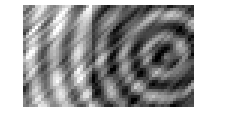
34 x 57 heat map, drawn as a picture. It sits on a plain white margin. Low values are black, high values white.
Ninth with the highest average: top left. Seam: vertical, 40% of the way across, the left part higher. Rings: centred on the middle right.
